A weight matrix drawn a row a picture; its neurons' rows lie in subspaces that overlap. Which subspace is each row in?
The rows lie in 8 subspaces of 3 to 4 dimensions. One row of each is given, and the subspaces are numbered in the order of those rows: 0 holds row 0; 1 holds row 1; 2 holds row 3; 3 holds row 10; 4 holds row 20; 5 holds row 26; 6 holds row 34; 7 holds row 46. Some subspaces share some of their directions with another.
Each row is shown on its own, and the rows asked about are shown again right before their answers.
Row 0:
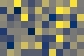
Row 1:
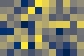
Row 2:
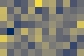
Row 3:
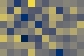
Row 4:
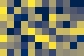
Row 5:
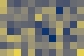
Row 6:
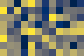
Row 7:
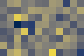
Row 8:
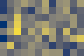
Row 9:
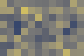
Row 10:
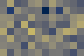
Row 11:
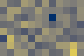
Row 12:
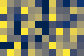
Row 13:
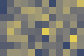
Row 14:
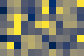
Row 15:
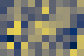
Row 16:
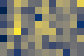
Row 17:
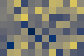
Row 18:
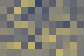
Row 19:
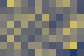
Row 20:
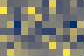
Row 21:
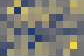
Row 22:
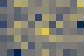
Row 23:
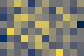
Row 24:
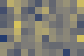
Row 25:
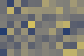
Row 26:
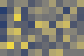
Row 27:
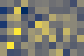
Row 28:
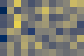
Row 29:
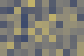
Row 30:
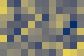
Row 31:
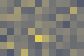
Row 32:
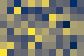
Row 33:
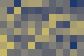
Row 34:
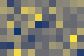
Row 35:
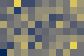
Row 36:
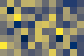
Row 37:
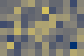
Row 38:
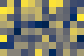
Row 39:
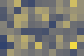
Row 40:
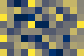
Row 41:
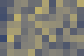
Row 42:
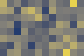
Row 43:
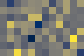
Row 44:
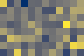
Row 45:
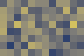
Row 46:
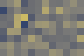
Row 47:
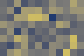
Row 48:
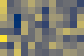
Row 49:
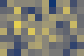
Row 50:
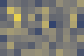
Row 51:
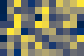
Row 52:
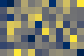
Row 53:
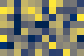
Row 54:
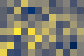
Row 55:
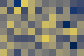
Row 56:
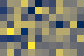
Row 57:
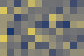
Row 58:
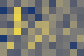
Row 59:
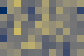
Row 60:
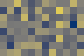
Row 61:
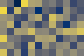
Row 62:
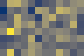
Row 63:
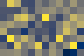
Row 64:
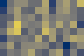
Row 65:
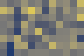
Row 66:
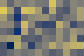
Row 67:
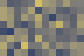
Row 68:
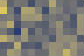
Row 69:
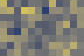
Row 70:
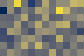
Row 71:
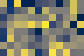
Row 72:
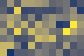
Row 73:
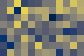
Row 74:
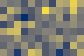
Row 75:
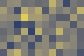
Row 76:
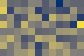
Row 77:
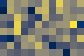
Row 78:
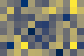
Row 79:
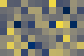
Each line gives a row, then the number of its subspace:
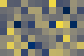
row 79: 5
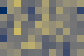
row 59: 0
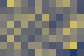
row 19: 3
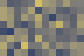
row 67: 1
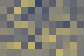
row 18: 1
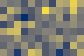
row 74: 2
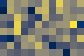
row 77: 4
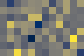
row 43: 6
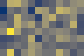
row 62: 1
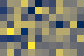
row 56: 1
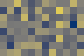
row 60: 0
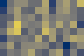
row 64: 6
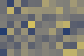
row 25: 3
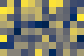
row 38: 4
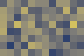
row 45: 5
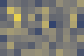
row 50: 0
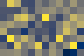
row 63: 3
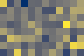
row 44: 4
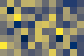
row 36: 2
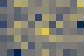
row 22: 7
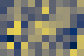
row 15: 3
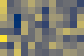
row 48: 0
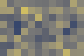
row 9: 3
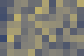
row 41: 6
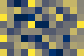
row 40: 2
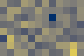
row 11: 1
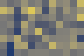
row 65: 7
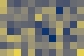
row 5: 3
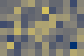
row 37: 3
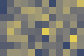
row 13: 6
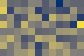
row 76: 4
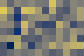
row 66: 7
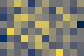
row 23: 2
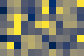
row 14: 7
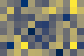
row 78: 2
